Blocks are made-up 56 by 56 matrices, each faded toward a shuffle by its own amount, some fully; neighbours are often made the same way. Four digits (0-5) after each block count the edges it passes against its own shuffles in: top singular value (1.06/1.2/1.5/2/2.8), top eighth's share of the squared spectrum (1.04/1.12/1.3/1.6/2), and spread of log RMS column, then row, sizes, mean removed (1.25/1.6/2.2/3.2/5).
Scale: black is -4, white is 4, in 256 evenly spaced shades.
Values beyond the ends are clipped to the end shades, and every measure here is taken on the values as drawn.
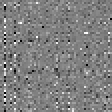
4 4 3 2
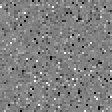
1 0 0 0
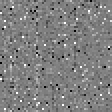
1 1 0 0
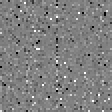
2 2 0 0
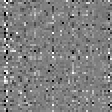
4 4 3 2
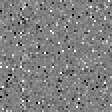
2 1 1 0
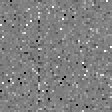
2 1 0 0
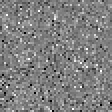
2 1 0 0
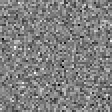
0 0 0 0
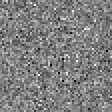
0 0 0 0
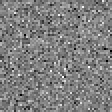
0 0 0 0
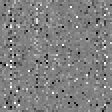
3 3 2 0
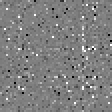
2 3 1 1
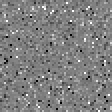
0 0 0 0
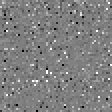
2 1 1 0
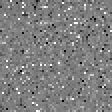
0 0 0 0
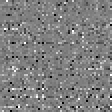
3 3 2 2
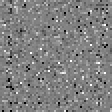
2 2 1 1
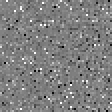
1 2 0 1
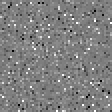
0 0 0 0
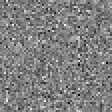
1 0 1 0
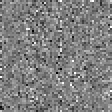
1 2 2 0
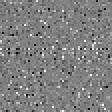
3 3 0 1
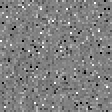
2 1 0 0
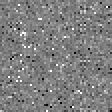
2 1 0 0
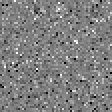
2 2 0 0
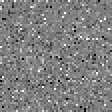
2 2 0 1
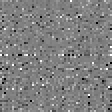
3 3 1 2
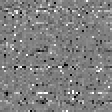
3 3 1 2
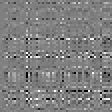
4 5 3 4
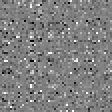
4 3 1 2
